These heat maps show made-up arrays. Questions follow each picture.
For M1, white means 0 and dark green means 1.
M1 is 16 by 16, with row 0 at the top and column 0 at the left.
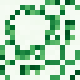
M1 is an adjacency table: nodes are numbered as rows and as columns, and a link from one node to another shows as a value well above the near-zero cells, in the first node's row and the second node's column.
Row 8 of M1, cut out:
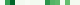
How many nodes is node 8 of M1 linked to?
6
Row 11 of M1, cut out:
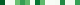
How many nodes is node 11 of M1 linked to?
8
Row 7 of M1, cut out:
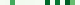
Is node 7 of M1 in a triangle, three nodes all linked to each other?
no
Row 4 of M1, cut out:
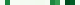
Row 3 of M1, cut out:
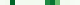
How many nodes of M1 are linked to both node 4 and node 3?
2
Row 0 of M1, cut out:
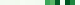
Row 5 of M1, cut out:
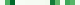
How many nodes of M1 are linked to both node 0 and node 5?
4
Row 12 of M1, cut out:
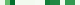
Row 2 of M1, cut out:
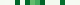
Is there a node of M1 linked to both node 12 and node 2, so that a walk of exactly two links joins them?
no
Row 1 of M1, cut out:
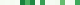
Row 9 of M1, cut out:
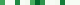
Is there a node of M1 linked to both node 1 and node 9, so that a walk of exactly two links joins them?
yes
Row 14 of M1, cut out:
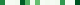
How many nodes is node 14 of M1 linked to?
6
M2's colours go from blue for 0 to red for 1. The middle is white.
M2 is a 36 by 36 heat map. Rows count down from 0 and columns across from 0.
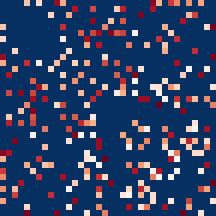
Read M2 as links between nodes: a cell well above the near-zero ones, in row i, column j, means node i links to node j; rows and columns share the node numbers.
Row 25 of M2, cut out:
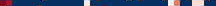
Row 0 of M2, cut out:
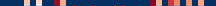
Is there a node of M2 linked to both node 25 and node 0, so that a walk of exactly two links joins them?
yes
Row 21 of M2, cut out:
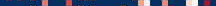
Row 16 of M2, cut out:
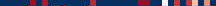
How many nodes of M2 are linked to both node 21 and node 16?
7
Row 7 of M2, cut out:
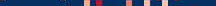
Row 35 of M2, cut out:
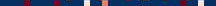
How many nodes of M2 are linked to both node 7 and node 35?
1
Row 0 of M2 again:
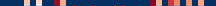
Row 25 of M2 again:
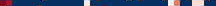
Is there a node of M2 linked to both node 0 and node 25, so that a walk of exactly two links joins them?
yes
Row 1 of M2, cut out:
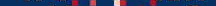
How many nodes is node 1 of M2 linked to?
5
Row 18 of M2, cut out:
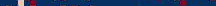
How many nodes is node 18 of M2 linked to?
3
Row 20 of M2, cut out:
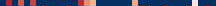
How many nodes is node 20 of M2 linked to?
8
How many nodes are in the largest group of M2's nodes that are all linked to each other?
5
